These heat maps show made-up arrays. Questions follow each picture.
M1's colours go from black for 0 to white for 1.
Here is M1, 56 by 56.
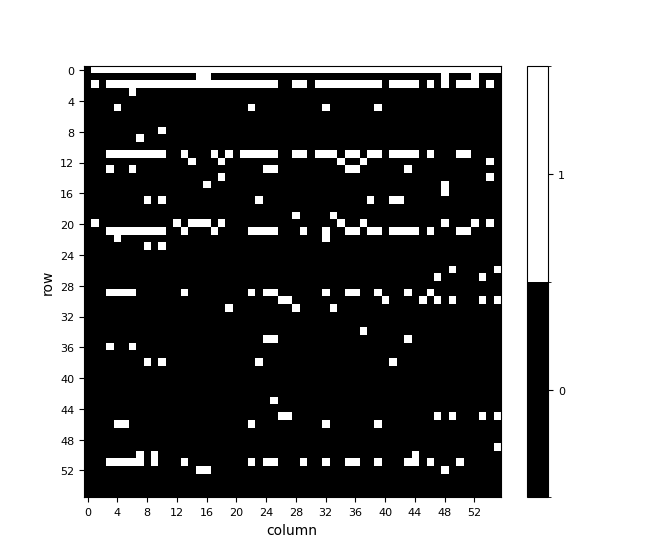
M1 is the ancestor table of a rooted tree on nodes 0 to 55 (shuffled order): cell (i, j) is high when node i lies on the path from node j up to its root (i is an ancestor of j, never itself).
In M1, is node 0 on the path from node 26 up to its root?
yes
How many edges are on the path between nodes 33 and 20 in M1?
5
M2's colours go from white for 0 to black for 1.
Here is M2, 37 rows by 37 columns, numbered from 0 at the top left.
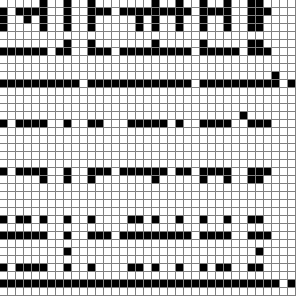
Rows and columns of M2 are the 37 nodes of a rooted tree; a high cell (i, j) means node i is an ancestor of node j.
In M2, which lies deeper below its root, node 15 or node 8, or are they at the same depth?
node 8
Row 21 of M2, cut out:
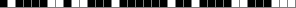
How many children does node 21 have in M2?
3
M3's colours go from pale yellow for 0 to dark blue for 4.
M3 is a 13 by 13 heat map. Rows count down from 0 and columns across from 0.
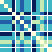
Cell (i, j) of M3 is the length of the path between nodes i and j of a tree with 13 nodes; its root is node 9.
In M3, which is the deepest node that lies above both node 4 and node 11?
10
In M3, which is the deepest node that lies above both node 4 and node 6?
10
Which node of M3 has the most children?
10
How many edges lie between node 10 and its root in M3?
1
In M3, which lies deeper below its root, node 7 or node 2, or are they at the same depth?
the same depth
